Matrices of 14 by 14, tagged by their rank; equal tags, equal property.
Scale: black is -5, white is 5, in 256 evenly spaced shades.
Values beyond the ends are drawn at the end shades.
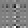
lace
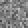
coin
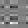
lace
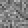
coin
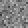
coin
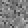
coin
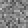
coin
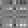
lace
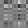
lace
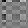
lace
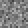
coin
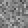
coin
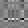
lace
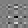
lace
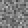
coin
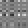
lace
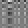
lace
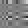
lace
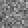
coin
